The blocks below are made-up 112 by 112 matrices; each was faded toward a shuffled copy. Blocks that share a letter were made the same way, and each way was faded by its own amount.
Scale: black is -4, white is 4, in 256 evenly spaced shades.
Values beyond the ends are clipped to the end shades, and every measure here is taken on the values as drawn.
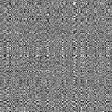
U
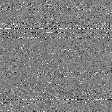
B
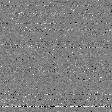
B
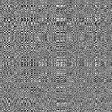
U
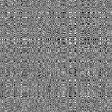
U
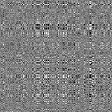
U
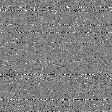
B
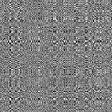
U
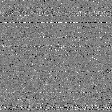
B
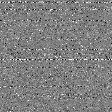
B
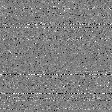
B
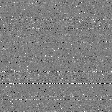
B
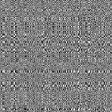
U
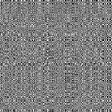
U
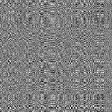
U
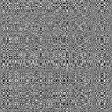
U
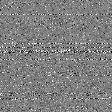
B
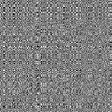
U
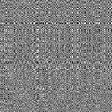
U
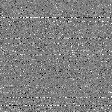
B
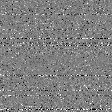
B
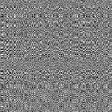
U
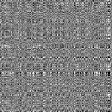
U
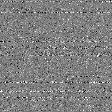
B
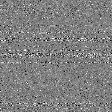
B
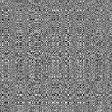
U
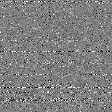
B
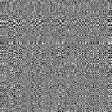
U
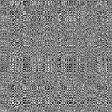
U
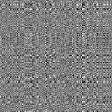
U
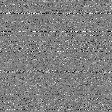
B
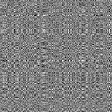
U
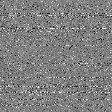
B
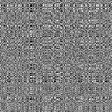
U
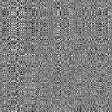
U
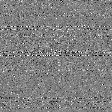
B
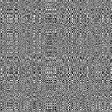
U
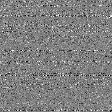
B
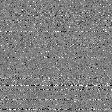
B
